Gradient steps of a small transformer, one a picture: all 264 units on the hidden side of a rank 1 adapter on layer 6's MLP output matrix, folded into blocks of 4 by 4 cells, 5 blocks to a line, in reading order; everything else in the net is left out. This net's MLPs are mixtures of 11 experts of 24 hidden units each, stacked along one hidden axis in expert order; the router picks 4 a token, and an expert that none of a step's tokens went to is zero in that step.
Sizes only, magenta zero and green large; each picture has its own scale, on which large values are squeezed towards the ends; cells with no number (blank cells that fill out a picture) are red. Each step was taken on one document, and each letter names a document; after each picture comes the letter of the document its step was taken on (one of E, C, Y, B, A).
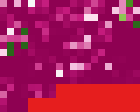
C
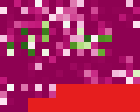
C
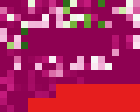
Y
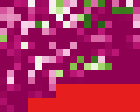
Y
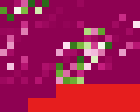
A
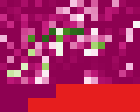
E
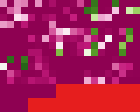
E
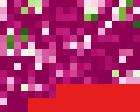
C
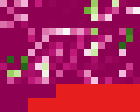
E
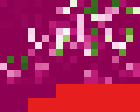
E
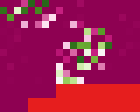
A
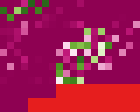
A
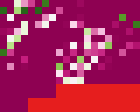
A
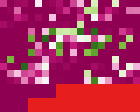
E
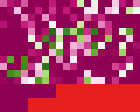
E
